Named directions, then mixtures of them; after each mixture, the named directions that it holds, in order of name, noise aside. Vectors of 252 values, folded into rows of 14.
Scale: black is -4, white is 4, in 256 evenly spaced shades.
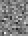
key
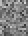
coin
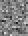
key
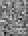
coin, key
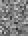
coin, key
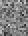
coin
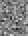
key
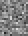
key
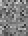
coin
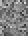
coin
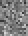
coin, key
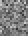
coin, key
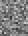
coin, key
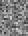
coin, key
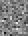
key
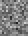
coin, key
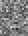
coin, key
